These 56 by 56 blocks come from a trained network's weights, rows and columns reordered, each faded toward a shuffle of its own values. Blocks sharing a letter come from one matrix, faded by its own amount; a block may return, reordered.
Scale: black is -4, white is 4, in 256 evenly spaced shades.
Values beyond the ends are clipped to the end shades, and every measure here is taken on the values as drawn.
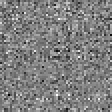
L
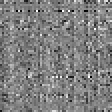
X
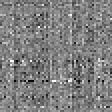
X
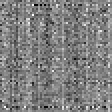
X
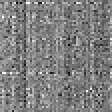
X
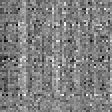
X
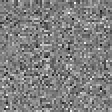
L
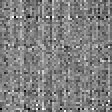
X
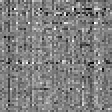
X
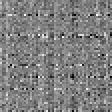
X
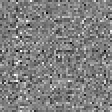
L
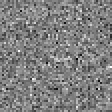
L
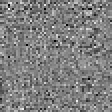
L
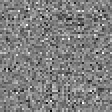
L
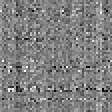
X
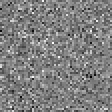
L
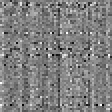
X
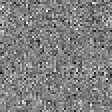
L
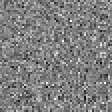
L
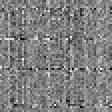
X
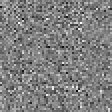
L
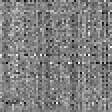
X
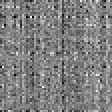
X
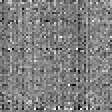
X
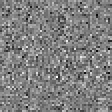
L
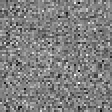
L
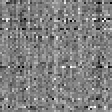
X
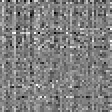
X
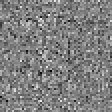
L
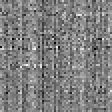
X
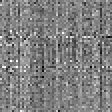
X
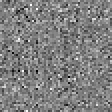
L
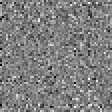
L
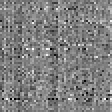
X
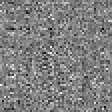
L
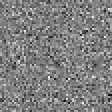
L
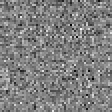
L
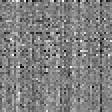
X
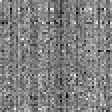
X
